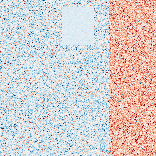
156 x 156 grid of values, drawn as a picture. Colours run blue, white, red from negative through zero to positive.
Stripes: none. Odd patch: calmer, in the top middle. Calmest part: top middle. Seam: vertical, 70% of the way across, the right part higher.
